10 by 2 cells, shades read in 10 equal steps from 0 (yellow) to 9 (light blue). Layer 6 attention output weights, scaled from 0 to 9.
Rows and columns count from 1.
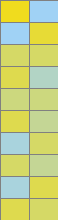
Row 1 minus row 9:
-8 7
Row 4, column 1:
2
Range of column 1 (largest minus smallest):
9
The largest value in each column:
9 9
